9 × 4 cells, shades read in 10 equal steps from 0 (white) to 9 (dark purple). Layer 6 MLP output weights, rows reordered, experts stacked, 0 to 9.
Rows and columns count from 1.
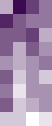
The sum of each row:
24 24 22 19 16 14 14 15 5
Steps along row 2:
down down same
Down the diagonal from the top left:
3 6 7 4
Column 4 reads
5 5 3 4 5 2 4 4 1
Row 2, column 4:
5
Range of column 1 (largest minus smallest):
6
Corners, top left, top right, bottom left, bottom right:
3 5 2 1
